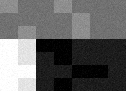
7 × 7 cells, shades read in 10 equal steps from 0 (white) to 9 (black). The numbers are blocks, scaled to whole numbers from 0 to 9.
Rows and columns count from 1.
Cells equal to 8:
14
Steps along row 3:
down up same down up same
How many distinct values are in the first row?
2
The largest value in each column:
5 5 9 9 9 9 8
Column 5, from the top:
5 4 4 8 8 9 8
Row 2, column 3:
5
